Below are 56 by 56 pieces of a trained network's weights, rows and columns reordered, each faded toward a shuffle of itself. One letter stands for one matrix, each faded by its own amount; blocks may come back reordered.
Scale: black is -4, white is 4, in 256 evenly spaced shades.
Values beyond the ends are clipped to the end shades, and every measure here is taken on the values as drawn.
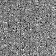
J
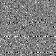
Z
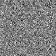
Z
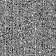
J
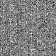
J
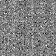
J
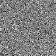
Z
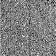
J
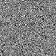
Z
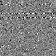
Z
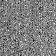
J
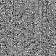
J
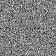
Z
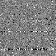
Z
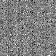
J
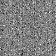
J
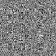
Z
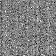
J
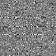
Z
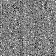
J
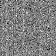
J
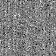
J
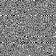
Z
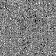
J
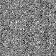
J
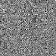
Z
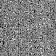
J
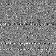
Z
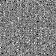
J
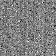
J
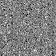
J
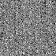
J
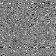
Z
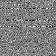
Z
